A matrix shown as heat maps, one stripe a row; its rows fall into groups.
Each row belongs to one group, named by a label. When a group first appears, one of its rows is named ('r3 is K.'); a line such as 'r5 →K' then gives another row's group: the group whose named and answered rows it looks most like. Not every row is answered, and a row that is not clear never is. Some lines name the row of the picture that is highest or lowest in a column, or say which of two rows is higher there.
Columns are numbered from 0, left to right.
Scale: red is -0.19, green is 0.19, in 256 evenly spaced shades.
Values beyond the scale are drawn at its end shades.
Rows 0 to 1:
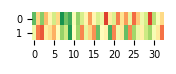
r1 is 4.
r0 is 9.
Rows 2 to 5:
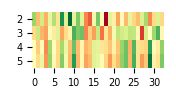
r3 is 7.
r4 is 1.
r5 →1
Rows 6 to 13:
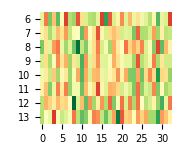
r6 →4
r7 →1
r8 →9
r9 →1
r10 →1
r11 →1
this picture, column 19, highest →13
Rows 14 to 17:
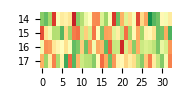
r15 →1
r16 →4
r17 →7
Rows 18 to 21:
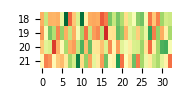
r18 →7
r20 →7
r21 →4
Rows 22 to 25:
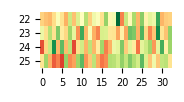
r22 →4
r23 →1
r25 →7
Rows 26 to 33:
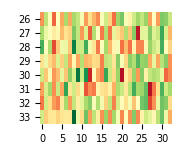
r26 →7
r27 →4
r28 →9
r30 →4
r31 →7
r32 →7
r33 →4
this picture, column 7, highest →30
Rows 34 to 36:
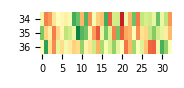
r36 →7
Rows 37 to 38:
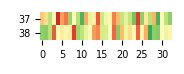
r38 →9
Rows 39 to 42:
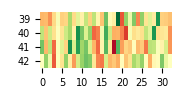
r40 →9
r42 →7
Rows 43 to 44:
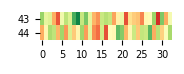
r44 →1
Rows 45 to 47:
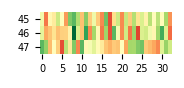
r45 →4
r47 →7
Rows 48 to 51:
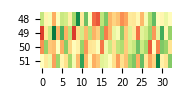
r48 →9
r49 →1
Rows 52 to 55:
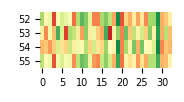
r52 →9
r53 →4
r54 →4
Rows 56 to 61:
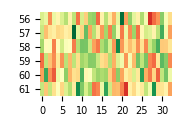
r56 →7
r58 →9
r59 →7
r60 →7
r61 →9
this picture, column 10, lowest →57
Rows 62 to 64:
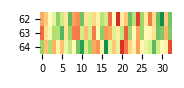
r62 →1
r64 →9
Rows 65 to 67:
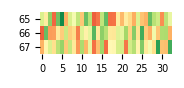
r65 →9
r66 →7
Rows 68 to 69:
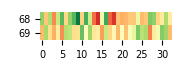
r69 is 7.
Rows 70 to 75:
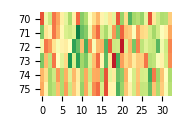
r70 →7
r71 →9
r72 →4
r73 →9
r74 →1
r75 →1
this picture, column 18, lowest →73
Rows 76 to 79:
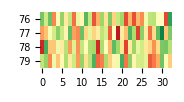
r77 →1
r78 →7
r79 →7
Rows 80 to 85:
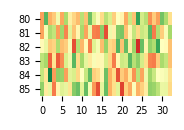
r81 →1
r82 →4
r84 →9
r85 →9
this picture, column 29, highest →82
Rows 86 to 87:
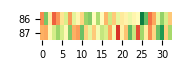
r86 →7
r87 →1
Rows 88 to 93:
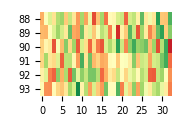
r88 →1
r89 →1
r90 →7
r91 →7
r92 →7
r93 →4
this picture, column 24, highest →90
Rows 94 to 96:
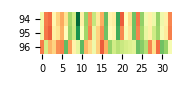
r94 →4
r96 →7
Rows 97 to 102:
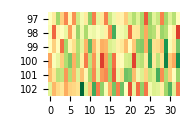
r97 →1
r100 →1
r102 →4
